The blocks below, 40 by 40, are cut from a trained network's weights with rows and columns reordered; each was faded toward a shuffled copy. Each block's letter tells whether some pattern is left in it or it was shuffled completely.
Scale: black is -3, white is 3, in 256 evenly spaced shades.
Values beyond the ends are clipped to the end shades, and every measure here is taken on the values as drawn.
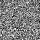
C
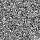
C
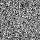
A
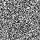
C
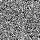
A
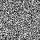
A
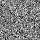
A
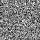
C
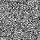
C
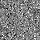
C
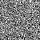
A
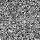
C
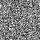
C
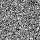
A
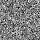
A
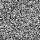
C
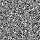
C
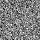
A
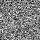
A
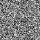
C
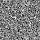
C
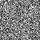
A
